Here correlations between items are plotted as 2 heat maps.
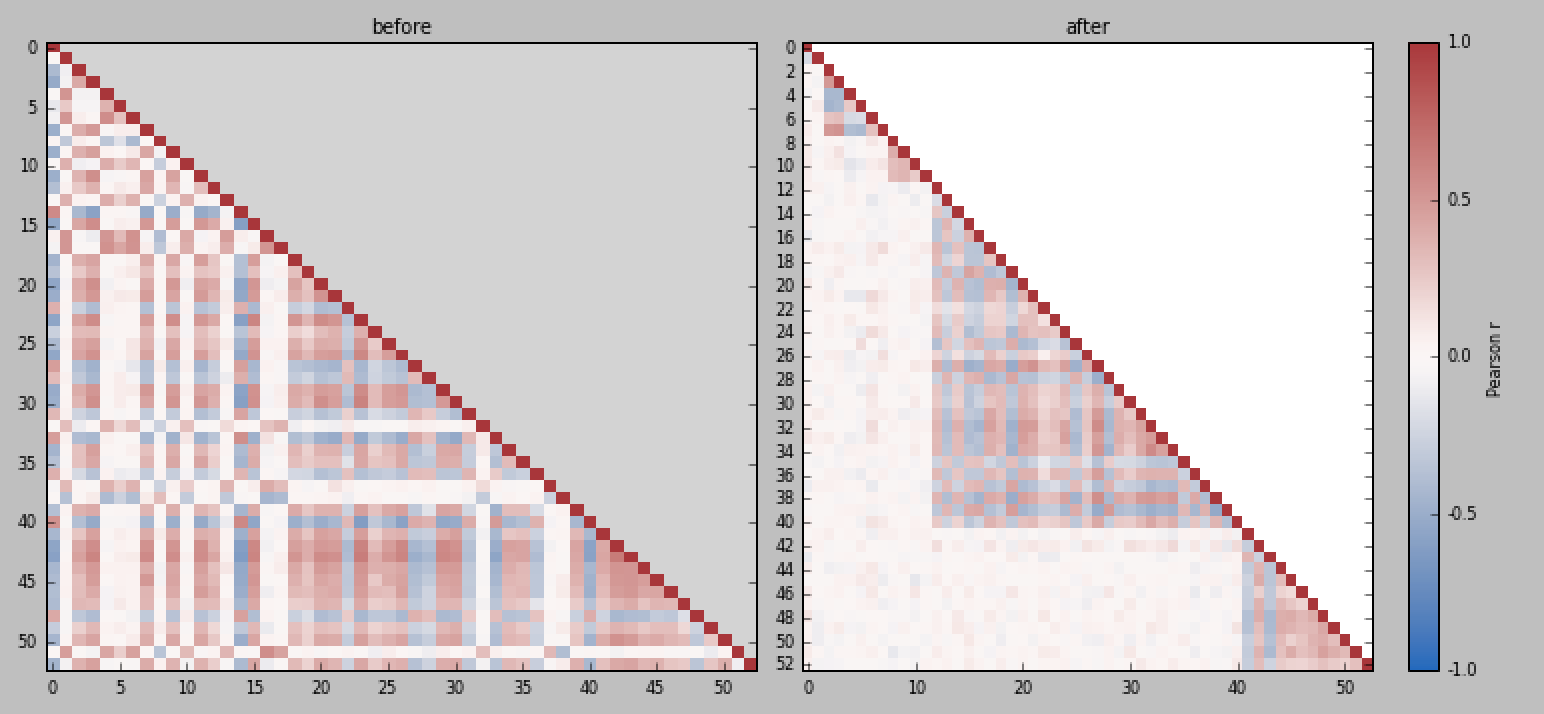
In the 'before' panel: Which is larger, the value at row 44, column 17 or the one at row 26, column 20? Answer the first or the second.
the second
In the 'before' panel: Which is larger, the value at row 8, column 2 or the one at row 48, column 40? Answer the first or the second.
the second
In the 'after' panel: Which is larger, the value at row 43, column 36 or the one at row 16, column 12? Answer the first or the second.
the first
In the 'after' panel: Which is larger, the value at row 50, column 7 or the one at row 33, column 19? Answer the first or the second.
the first
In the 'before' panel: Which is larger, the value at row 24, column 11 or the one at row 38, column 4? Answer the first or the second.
the first
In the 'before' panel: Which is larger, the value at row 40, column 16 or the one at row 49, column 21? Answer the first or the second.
the second
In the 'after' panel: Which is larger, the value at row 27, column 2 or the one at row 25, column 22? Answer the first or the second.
the first
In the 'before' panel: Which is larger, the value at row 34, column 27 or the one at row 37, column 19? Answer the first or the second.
the second
